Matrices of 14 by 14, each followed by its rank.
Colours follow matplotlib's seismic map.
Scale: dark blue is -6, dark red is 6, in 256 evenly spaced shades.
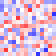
full rank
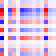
one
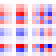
one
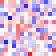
full rank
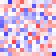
full rank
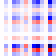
one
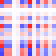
one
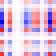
one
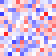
full rank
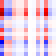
one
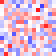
full rank
